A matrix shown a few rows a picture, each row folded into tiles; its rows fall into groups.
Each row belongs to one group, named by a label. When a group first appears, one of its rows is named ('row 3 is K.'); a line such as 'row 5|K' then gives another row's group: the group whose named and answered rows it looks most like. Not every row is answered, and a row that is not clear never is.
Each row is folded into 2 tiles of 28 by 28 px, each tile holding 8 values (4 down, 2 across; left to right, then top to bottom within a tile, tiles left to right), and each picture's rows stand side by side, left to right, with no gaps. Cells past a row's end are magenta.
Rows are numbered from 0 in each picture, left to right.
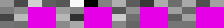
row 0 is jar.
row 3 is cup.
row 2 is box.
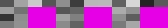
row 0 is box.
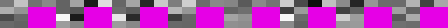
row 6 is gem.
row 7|cup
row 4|gem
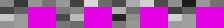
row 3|gem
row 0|gem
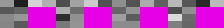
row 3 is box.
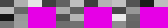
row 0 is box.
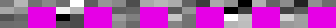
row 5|gem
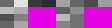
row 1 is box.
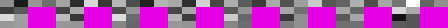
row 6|cup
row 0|gem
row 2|box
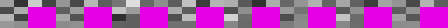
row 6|box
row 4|box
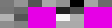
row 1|gem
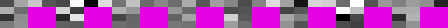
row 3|cup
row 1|cup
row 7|jar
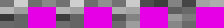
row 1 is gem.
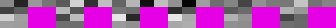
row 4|gem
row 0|gem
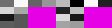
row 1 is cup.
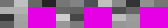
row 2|gem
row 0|jar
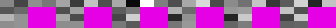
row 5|cup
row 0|gem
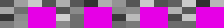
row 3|cup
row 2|jar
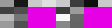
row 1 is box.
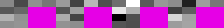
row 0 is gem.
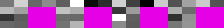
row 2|box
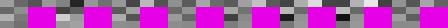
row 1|gem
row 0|box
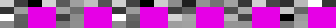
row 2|box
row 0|box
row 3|gem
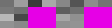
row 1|gem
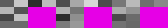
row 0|cup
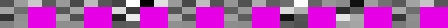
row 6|gem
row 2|cup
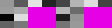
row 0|jar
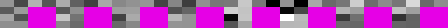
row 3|gem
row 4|jar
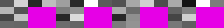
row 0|cup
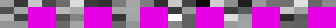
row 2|jar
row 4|gem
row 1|jar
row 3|box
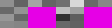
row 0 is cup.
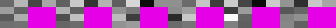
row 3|jar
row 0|cup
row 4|box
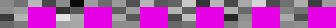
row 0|jar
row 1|gem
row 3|cup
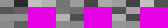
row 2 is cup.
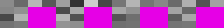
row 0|jar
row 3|cup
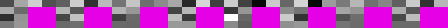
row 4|box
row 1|cup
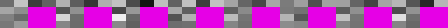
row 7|box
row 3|cup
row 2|box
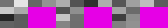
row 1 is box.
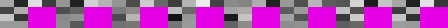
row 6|cup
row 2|jar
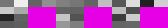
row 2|cup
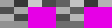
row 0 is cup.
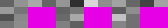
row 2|box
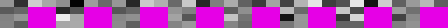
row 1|gem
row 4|box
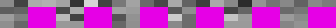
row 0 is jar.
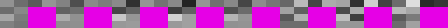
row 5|cup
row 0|box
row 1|gem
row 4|gem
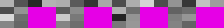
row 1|box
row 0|box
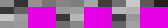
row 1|jar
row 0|gem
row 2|jar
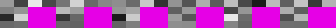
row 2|jar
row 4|box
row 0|jar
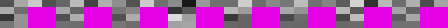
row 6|cup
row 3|gem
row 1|cup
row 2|jar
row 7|cup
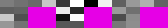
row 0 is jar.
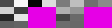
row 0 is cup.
